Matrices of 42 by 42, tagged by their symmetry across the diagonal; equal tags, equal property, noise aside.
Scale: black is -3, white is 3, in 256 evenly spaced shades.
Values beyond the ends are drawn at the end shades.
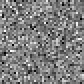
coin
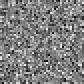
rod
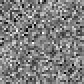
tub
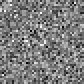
tub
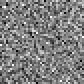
rod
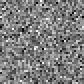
coin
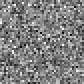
coin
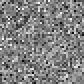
tub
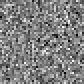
coin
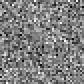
rod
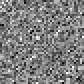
tub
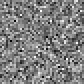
rod
